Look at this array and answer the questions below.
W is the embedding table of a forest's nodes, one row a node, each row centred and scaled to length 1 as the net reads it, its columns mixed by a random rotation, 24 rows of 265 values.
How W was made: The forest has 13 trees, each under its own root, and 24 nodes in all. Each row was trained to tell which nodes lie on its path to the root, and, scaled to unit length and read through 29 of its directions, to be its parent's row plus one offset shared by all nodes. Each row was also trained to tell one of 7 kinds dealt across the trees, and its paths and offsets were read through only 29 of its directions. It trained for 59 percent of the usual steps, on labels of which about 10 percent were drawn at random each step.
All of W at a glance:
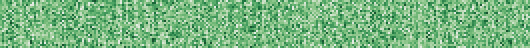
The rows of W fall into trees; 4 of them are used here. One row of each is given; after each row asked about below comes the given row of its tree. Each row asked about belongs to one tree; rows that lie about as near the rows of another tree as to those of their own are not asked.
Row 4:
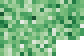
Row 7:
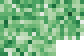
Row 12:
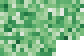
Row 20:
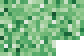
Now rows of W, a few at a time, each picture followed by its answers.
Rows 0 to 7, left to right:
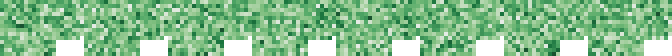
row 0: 7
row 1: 20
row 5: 7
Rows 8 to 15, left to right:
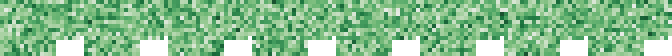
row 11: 20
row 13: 12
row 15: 7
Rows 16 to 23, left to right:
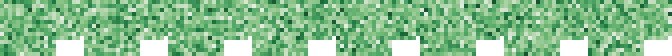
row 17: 12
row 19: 20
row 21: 4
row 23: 7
